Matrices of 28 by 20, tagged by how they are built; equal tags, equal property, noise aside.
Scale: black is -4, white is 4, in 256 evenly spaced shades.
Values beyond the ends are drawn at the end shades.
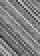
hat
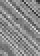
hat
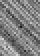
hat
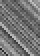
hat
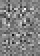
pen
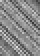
hat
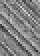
hat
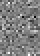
pen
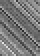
hat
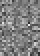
pen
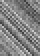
hat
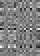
pen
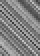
hat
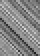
hat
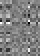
pen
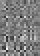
pen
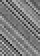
hat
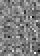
pen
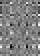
pen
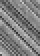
hat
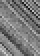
hat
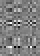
pen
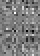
pen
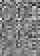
pen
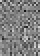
pen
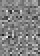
pen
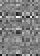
pen
